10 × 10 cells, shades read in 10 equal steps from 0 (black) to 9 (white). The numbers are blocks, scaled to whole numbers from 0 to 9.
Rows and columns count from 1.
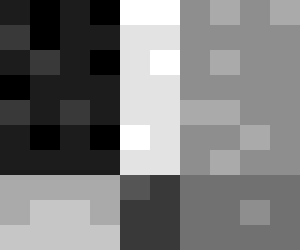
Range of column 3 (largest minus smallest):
6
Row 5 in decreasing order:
8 8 6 6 5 5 2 2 1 1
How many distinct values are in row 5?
5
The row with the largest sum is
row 10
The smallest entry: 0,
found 7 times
